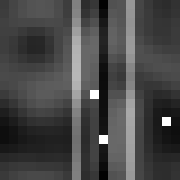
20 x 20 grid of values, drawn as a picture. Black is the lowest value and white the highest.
On average the colour sits 30% of the way up the scale. Columns 9, 12 and 15 differ from the columns beside them. The bottom left is the ninth with the lowest average. The values are skewed, with a long tail toward high values. There are three isolated cells, each far higher than the cells round it.
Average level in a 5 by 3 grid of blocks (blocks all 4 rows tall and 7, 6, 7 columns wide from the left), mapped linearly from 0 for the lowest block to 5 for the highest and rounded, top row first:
3 3 3 / 2 5 4 / 3 5 3 / 0 3 3 / 1 2 3
